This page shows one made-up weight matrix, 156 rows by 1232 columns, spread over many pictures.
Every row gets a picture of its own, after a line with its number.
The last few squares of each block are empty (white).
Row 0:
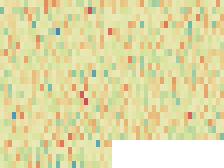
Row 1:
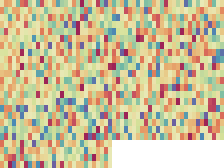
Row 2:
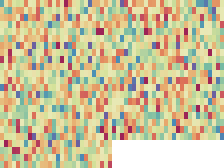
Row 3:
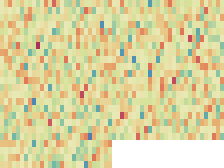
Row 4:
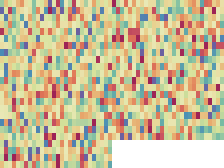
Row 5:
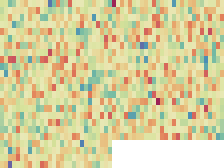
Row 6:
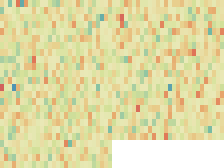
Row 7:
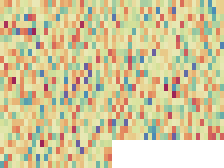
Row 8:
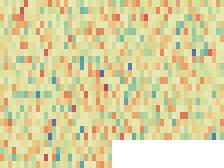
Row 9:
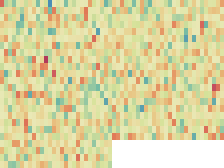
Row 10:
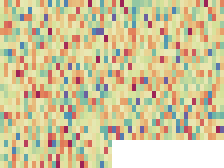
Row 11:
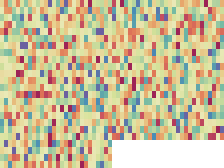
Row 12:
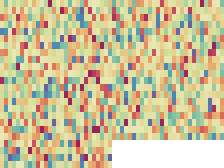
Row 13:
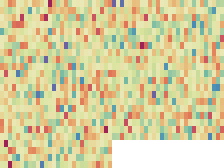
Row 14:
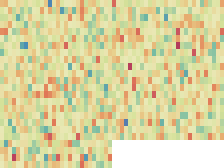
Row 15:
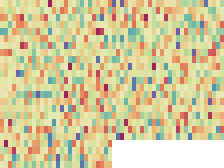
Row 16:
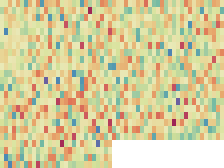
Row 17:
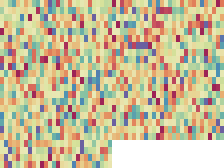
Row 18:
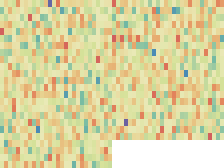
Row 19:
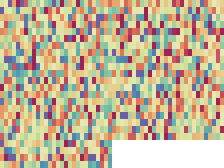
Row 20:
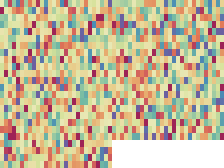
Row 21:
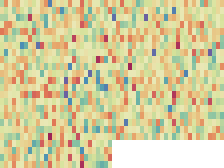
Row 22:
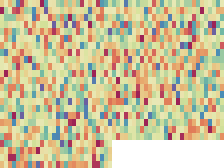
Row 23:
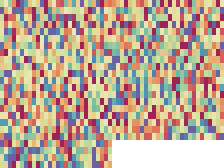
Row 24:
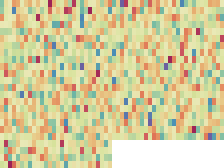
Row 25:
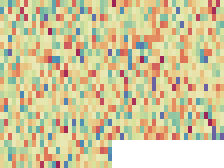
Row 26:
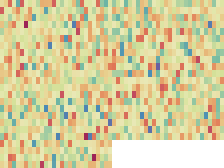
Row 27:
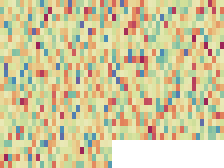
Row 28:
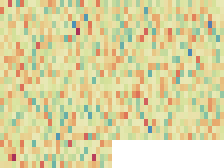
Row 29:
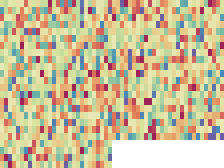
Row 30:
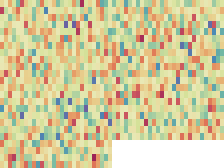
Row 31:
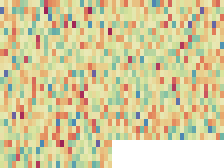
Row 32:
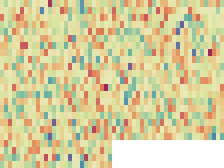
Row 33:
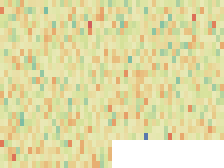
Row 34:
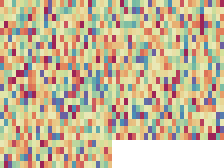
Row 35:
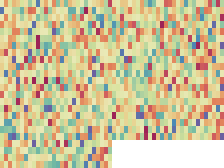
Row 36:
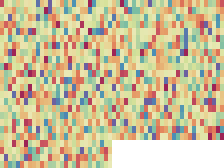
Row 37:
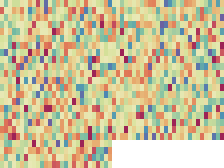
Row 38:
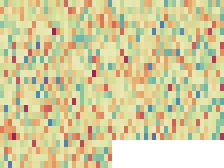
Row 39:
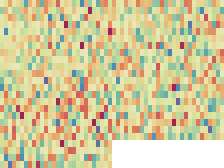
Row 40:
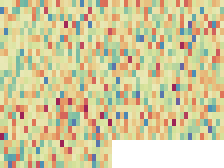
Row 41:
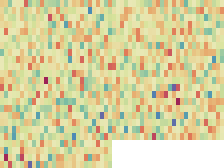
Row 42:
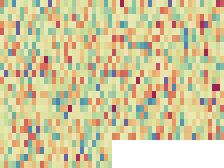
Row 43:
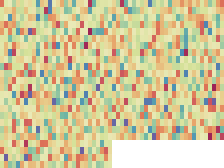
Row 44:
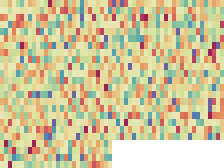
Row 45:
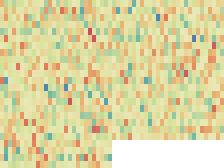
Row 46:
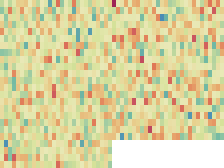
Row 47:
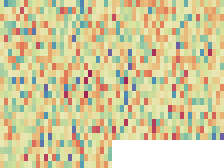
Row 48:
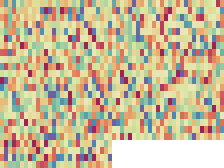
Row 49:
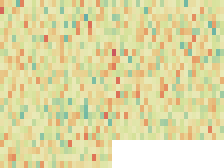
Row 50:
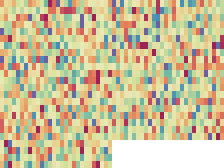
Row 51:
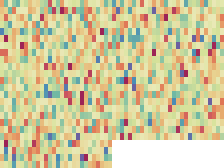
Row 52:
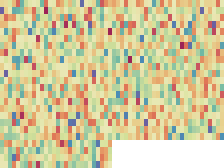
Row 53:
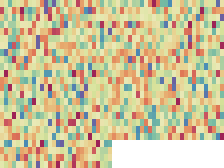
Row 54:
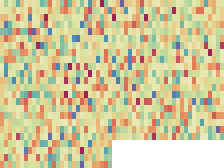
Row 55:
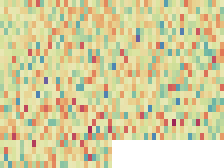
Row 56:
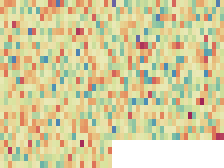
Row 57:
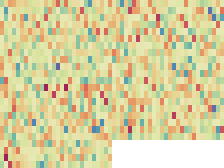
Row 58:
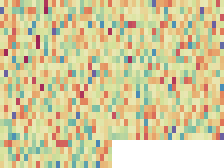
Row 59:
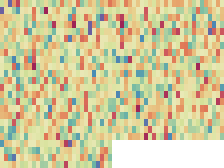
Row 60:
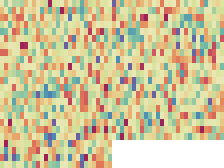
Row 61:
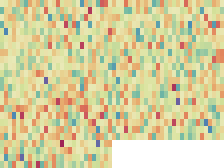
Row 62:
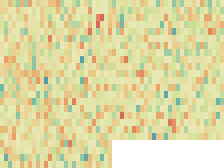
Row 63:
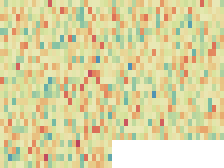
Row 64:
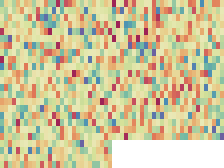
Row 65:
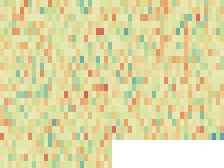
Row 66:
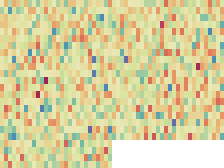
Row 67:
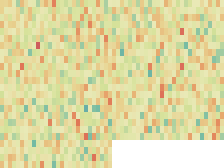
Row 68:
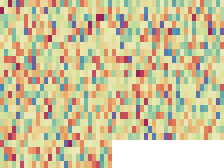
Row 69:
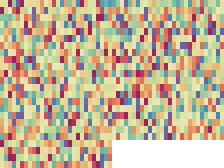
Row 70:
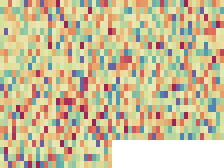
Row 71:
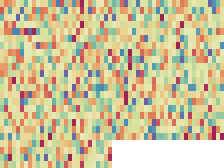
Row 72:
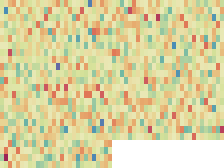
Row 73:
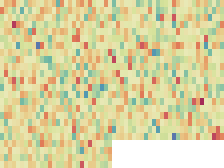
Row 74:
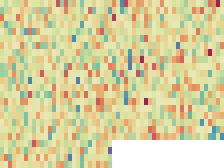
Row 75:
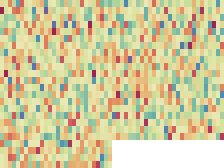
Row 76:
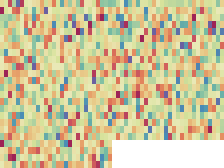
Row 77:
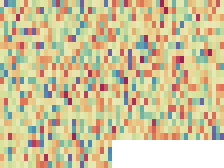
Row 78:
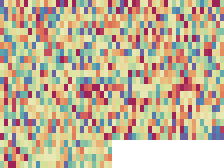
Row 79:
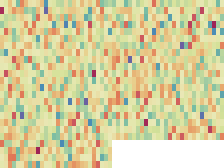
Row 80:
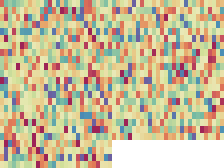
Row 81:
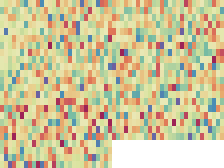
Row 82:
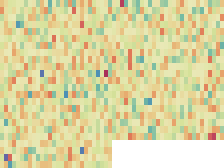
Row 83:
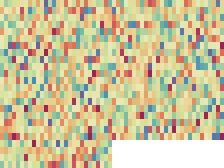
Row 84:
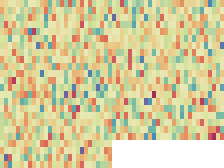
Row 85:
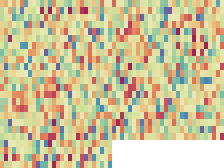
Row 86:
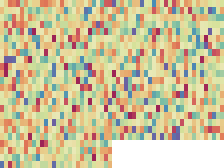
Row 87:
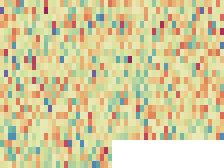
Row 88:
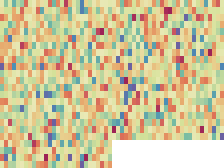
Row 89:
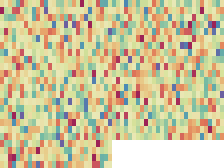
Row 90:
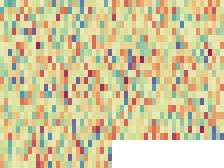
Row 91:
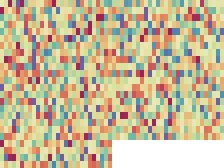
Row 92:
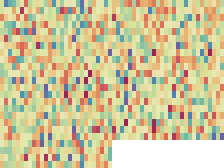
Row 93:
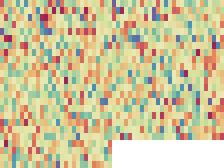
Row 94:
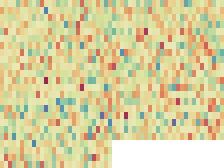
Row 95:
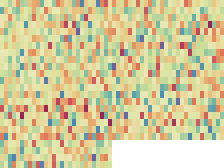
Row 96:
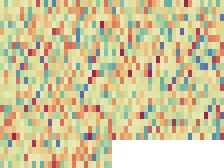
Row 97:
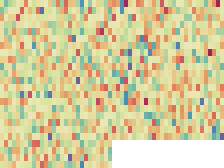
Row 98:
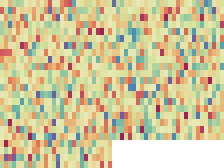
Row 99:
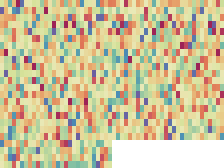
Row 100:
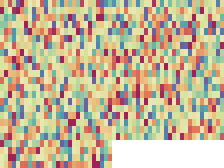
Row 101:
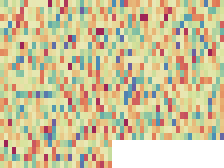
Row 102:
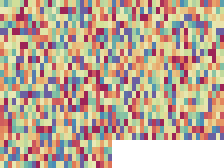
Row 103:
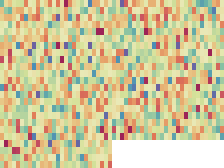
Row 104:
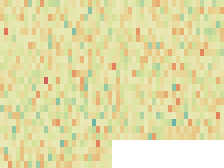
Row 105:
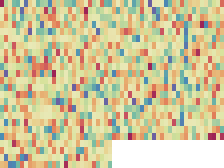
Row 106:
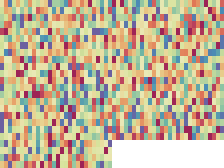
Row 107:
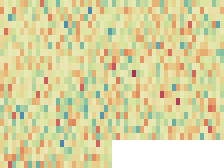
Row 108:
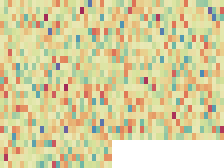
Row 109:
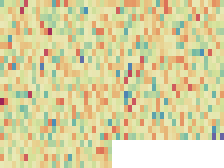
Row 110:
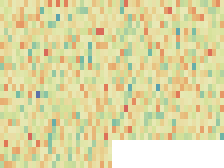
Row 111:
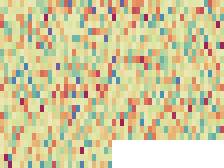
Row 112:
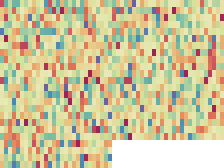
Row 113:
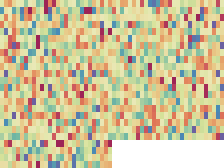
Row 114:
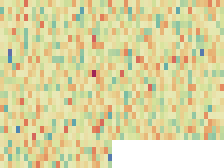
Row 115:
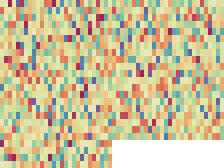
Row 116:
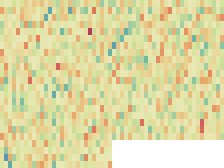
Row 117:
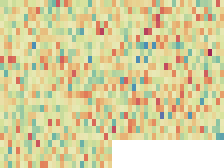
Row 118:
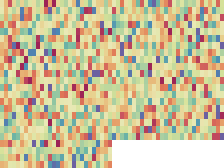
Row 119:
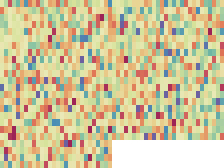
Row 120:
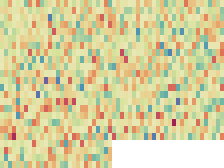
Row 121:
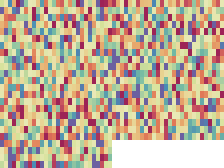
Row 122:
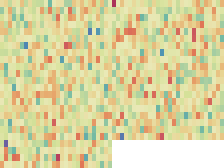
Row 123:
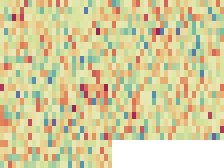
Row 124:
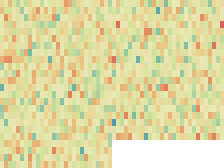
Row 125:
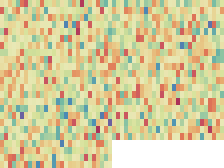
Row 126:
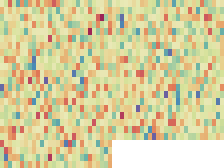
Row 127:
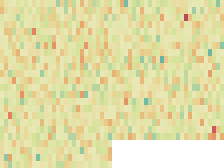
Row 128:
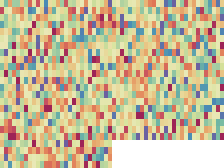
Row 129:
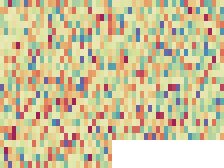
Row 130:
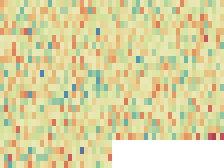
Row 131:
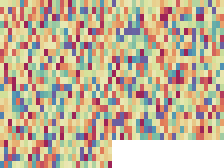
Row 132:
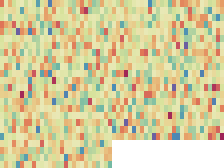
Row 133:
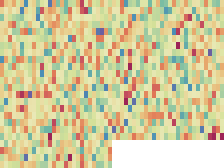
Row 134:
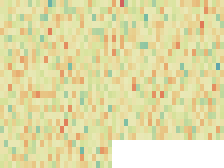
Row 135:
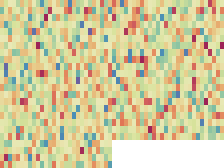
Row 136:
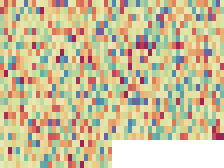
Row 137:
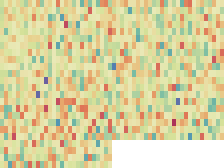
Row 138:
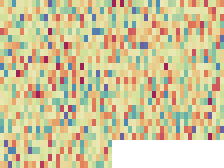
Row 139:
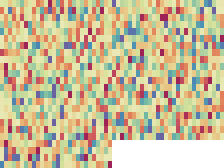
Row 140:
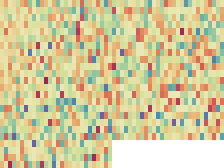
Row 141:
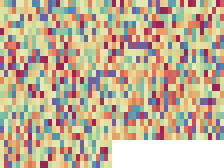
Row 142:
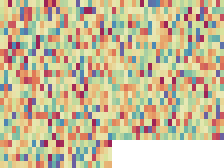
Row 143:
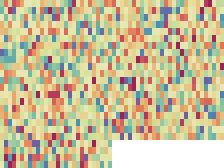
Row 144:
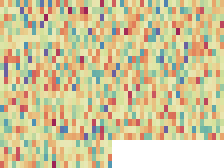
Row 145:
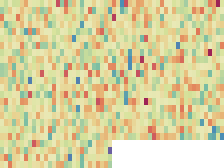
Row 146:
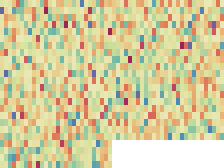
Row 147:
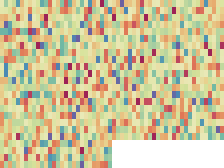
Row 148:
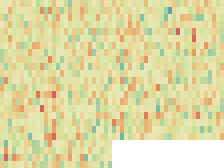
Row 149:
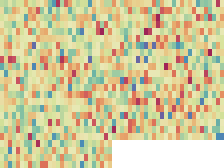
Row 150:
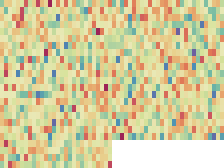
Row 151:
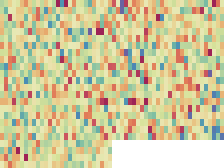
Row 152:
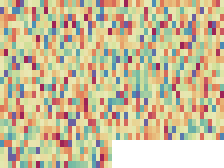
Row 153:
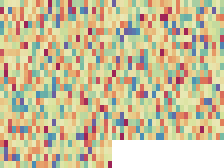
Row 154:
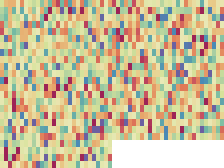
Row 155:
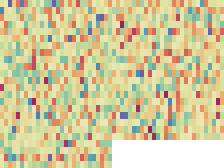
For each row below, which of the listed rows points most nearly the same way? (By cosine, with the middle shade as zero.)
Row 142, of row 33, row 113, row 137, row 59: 113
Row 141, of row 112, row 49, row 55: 49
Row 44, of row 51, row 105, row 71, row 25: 51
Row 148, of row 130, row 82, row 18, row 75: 18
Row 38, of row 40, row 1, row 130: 40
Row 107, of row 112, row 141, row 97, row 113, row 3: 3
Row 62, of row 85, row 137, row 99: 137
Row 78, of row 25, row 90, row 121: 25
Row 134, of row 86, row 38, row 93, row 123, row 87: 86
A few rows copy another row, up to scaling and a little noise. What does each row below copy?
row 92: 47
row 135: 27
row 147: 54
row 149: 117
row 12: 63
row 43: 36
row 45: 80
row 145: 74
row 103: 2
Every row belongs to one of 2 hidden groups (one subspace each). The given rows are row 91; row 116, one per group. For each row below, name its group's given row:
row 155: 91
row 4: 116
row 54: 116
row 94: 91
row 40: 91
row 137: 91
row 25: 116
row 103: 116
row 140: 91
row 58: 91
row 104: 91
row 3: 91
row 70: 91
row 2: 116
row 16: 91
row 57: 116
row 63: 116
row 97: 116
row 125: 91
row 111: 116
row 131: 116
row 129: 91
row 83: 91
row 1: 91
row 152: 91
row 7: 116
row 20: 91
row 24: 116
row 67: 91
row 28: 91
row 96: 91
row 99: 91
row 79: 91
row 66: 91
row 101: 116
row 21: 116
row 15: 116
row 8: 116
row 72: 116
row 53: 91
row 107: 91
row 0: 91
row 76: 91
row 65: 116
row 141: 116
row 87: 91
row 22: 91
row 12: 116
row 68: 91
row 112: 116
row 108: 116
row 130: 116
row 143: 116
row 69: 91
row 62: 91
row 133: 116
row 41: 91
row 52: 91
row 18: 116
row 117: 116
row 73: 116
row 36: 116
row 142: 91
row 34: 116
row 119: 91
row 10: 116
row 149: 116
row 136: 116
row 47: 116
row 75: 91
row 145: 116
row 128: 91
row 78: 116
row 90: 116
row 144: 116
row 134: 116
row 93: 116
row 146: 91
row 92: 116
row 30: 91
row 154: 116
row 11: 116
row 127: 116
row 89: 91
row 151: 116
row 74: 116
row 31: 91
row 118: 91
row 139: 116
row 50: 116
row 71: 116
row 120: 91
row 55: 91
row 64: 116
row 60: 116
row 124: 116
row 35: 91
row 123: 116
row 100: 91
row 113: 91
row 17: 116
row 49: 91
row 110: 116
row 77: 116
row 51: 116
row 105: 116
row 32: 116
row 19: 91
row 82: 116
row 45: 116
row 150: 116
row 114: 116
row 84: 116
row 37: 91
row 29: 116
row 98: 116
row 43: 116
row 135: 116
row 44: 116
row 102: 116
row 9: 116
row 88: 116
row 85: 116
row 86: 116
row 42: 116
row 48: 116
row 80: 116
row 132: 116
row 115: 91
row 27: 116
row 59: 91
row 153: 116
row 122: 116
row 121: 91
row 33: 91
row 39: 91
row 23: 91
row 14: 116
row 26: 91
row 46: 116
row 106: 116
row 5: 116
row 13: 116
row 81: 91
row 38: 91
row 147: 116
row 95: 91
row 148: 116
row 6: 91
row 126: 91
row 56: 116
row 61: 91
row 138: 116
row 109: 116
